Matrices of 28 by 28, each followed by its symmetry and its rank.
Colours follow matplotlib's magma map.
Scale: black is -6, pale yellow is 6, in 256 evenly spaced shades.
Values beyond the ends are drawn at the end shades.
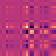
symmetric, rank one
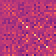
symmetric, rank five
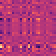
neither, rank two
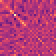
symmetric, rank five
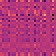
neither, rank two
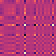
symmetric, rank one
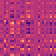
neither, rank two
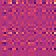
neither, rank two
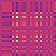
symmetric, rank one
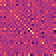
symmetric, rank five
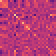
symmetric, rank five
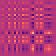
symmetric, rank one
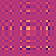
symmetric, rank one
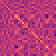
symmetric, rank five
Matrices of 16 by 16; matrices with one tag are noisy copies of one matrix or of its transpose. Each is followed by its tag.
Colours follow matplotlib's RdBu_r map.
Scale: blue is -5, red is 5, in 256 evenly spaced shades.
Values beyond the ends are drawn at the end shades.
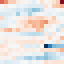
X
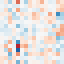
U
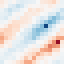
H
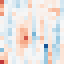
X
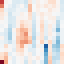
X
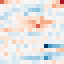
X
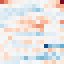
X
